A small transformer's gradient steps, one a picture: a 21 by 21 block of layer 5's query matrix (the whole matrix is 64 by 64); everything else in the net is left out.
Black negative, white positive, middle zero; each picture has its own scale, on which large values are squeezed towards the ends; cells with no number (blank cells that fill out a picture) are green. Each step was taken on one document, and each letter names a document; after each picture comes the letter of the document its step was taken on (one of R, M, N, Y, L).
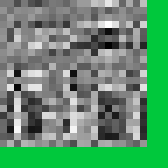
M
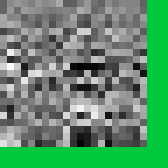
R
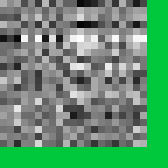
R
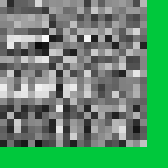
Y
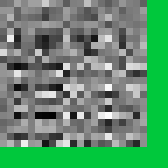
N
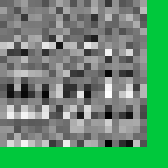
Y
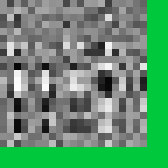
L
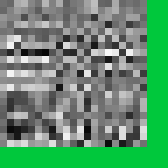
Y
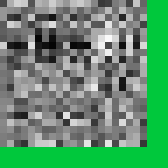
N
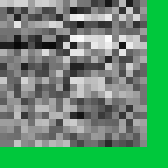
N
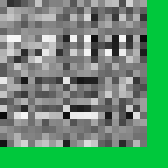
N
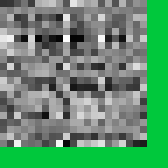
R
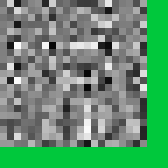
M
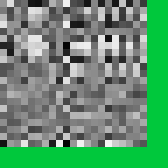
R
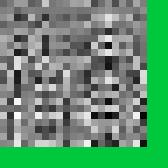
L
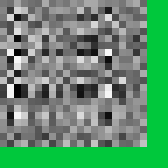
M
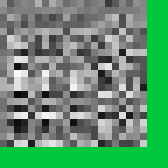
L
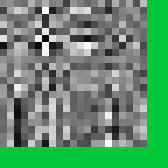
M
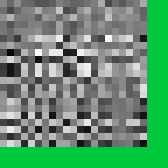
R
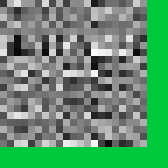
Y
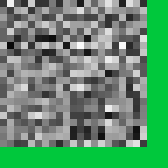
L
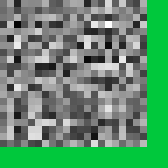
M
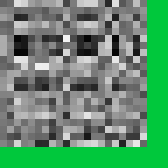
N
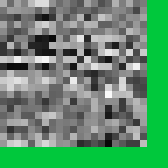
Y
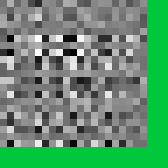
R
